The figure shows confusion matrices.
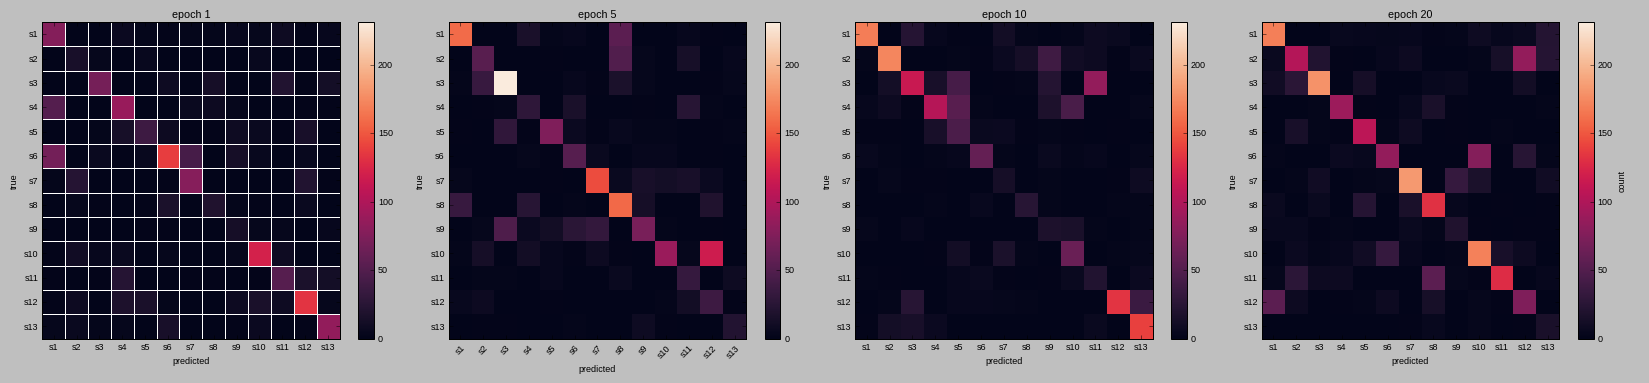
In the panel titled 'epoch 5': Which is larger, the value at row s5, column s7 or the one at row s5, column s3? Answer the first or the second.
the second
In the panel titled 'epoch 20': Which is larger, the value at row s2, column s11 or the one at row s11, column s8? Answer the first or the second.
the second
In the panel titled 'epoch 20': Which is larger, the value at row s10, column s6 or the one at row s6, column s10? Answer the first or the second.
the second
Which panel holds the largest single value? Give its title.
epoch 5
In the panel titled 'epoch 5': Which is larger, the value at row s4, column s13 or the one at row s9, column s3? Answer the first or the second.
the second
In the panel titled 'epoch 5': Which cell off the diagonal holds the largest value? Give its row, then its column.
s10, s12
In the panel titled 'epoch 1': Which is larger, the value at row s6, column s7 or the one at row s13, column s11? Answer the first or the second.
the first
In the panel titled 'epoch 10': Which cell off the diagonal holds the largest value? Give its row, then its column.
s3, s11
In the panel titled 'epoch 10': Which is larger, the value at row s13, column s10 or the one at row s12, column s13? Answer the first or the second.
the second
